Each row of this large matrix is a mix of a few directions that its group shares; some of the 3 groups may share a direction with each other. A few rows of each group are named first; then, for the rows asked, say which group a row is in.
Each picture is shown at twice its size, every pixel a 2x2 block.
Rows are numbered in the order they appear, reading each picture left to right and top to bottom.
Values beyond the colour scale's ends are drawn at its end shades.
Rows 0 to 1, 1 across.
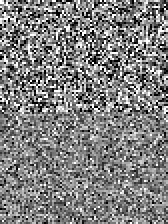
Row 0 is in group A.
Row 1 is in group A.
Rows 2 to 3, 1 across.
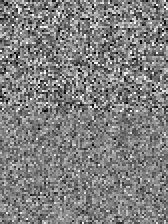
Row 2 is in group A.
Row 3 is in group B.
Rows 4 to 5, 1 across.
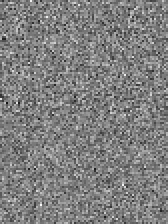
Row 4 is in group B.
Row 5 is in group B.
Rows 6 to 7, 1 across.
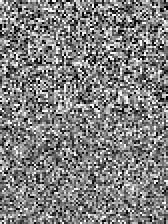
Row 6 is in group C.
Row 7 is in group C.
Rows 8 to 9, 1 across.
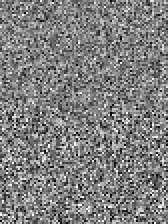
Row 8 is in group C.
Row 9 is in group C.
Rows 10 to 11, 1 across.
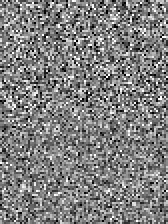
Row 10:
B
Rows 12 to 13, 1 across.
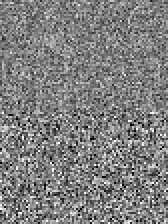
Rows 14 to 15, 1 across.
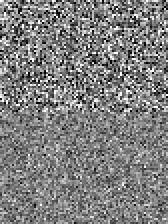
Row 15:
B
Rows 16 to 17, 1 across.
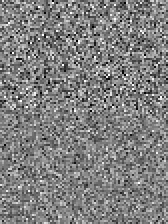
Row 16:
B
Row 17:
A
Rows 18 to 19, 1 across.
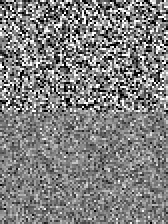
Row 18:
C
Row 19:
A
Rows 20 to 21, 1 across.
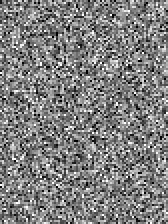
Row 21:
A
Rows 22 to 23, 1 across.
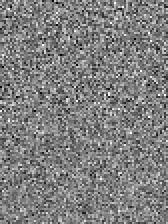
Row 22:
C
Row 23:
C
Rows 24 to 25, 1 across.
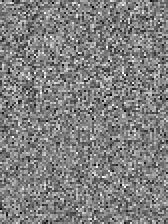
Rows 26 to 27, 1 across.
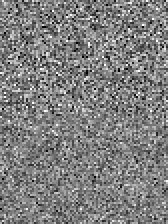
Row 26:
A
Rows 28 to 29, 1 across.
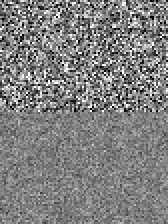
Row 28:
B
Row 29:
B
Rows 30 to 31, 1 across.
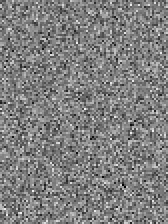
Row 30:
C
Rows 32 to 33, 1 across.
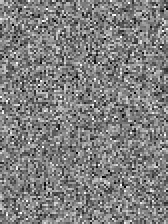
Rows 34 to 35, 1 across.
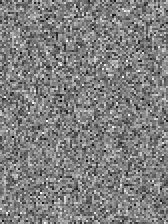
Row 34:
A
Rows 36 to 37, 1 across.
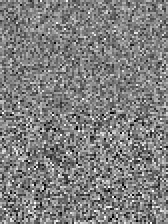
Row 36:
B
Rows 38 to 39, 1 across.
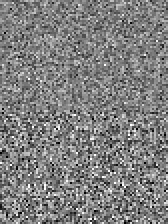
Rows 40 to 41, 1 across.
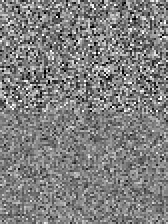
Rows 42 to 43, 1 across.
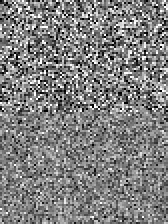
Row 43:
C
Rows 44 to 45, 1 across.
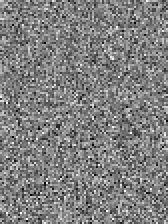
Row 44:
B
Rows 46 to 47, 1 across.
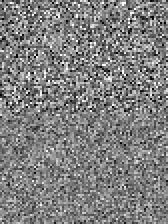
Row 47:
C
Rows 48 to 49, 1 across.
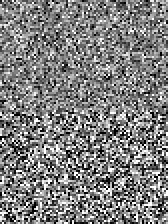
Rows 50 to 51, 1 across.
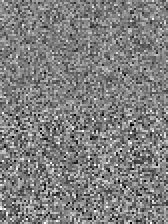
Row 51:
A
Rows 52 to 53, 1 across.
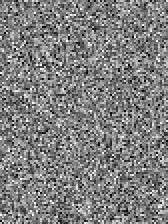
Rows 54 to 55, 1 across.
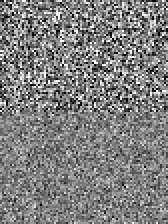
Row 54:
C
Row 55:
B
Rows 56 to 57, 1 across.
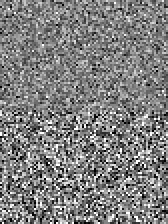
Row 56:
C
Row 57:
A
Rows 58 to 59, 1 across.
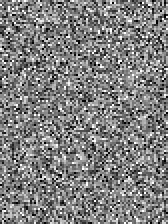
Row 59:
A
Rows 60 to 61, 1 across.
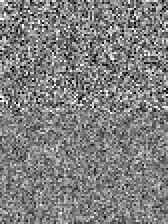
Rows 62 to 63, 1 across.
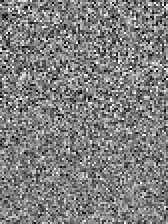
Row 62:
C
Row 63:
C
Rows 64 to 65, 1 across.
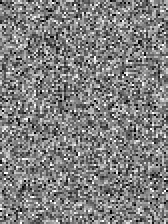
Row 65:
C
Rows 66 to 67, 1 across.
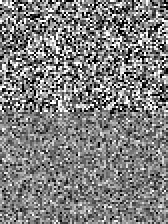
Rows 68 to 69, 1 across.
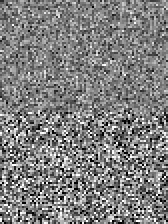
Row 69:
B
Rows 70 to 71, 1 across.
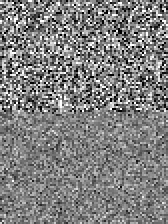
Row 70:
B
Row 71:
C
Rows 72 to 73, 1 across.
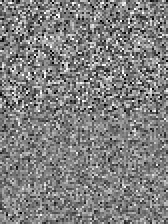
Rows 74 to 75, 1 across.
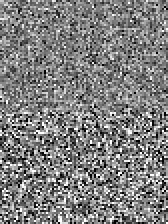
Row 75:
C
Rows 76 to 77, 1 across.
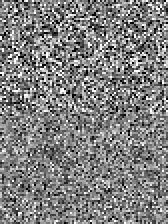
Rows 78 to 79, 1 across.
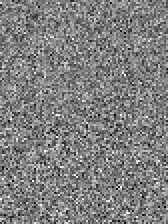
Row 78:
C
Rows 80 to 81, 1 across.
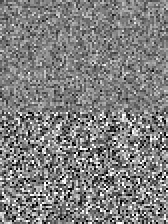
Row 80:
A
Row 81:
B
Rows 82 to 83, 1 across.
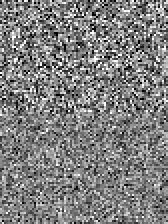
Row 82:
A
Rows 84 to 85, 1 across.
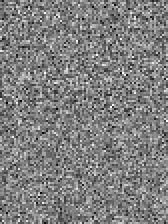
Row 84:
C
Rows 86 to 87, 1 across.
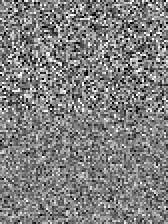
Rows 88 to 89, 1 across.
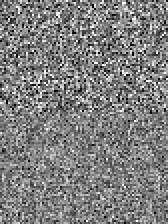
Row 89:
B
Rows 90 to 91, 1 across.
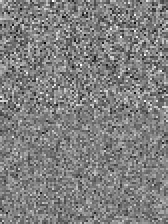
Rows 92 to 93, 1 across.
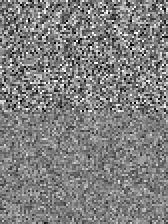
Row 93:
A
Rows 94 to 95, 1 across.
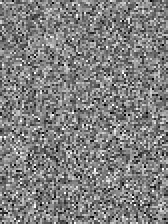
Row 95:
B
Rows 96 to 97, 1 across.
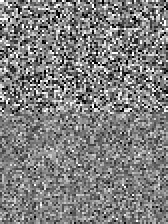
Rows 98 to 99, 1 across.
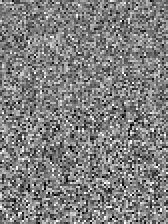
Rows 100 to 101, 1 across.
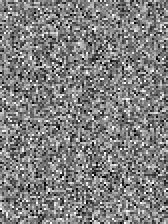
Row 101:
A
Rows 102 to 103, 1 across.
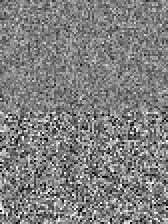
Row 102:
B
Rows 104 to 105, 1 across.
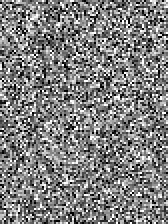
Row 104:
C
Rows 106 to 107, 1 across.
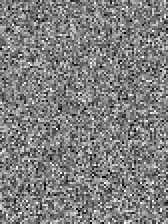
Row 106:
C
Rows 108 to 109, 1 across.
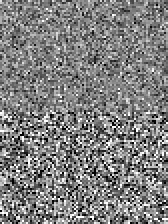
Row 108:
A
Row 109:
B
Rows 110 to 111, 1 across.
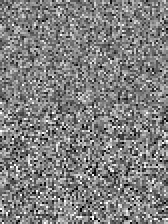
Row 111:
B
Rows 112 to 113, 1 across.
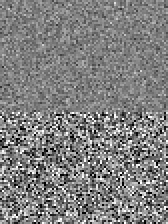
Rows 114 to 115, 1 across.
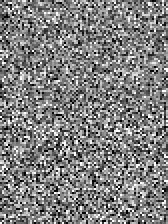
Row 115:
C
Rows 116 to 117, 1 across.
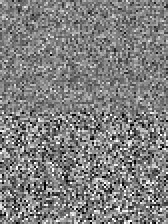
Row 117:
C
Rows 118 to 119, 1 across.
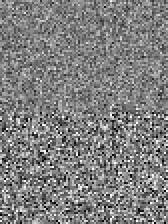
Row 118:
C
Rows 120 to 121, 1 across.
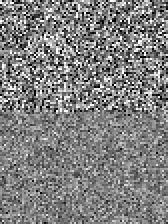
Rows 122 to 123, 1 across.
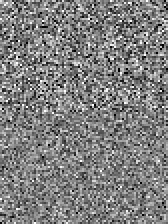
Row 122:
A
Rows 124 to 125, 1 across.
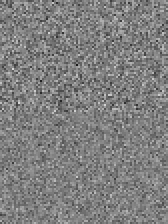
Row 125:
C
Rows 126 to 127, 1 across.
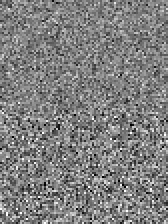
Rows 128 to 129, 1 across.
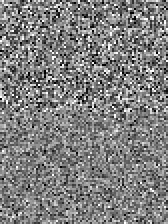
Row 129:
C
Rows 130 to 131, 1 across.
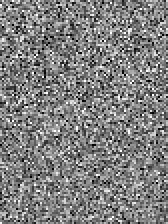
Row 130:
C
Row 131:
C
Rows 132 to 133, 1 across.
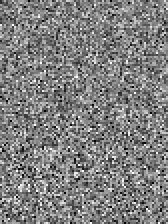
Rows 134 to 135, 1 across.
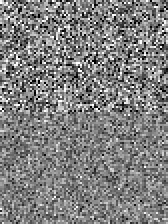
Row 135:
B
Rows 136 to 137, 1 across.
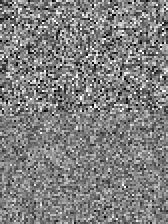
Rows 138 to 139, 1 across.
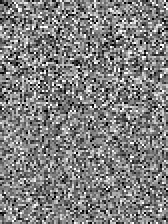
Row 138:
A
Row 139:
B
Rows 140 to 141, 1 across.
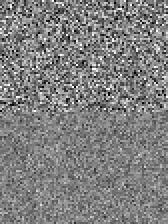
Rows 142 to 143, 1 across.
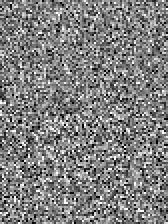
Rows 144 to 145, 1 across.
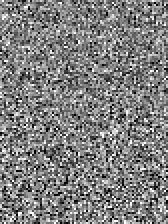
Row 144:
C
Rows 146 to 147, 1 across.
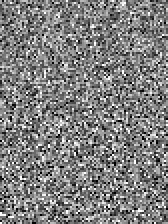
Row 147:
C
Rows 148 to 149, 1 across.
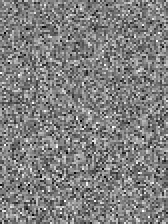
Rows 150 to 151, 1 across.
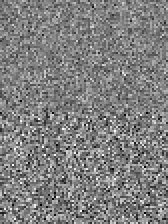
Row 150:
B
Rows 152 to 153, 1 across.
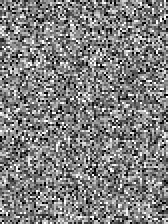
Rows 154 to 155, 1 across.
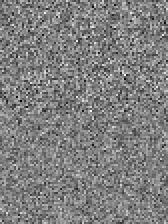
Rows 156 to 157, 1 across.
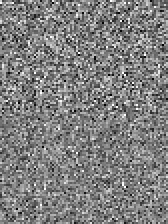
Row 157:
B
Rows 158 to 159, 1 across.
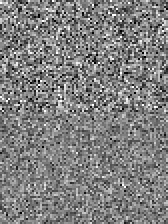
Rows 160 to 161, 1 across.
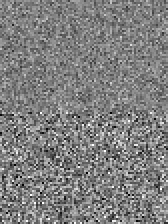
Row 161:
B
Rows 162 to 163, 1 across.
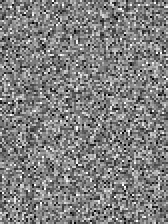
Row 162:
C
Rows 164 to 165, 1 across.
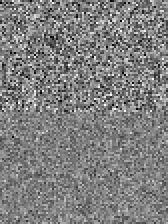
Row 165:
C
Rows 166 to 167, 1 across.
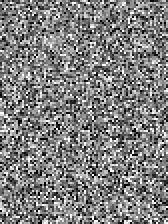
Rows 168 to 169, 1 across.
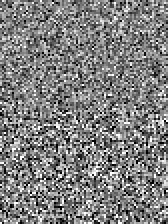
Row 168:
C
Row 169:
A
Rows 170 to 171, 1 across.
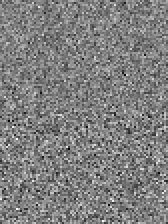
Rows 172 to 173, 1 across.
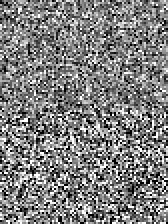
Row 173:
C
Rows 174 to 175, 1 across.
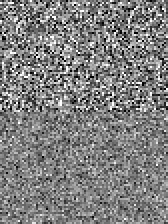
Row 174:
B
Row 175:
C
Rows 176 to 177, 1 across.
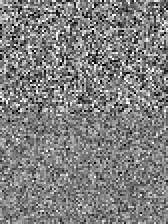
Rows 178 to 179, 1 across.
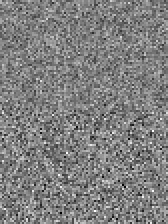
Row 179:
A
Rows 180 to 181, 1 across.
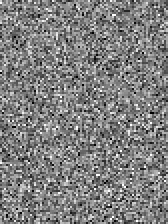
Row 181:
C
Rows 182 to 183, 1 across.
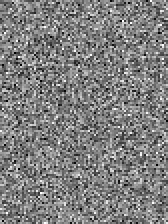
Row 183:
A
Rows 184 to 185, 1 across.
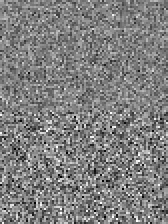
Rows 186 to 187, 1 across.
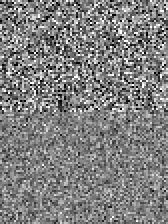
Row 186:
B
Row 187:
C
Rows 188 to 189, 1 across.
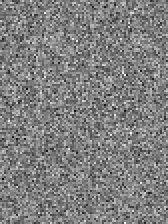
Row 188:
C
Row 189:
C
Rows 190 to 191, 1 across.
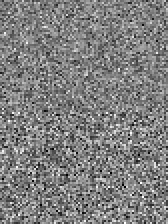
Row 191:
C
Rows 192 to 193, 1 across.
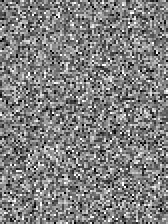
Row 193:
B
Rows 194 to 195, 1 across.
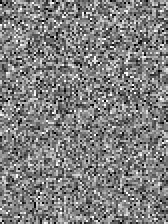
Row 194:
B
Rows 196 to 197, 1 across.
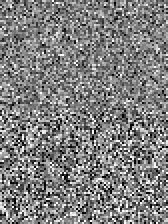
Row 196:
C
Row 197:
C
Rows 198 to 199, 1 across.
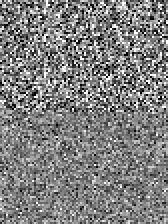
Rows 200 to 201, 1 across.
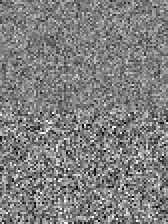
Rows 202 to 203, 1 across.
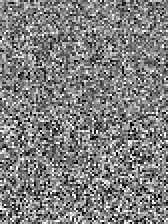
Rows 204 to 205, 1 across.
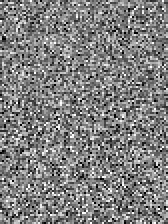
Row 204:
B
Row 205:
C
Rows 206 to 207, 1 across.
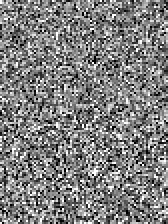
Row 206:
A
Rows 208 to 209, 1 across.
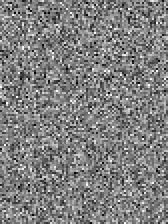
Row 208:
C
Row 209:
A
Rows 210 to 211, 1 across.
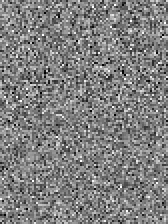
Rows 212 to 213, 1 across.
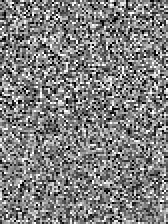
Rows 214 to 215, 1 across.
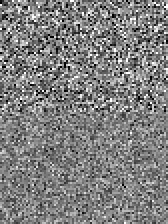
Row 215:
C
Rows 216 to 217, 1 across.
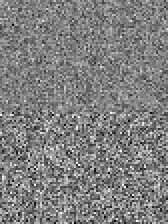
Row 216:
C
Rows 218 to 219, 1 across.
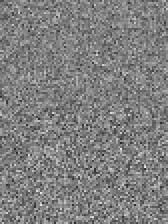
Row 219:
B
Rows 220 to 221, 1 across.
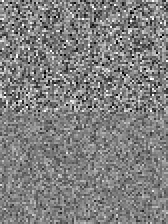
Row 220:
A
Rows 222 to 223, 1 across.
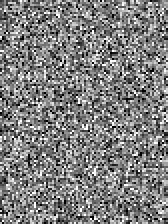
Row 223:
B
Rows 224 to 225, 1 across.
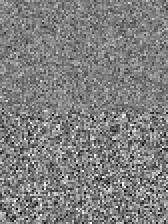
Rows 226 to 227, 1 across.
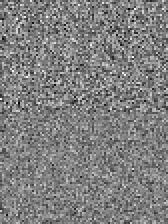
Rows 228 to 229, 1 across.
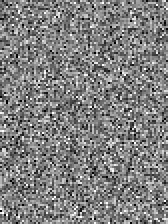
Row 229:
B
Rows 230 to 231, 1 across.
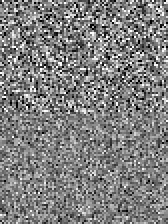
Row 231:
C
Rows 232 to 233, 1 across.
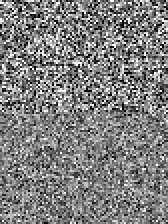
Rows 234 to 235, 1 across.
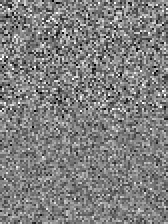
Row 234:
C
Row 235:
C
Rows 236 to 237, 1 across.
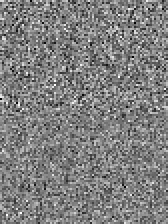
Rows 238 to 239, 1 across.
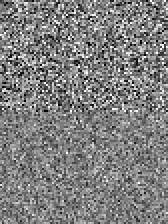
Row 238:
A
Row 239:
A
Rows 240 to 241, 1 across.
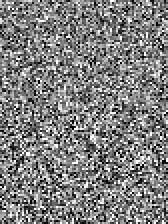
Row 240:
C
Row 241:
A
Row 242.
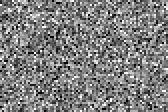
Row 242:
C
